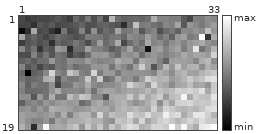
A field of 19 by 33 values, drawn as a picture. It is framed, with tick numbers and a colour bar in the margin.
Ninth with the highest average: bottom right. Odd rows or columns: none. Slope: up to the bottom right. Ninth with the lowest average: top left. Stripes: none.
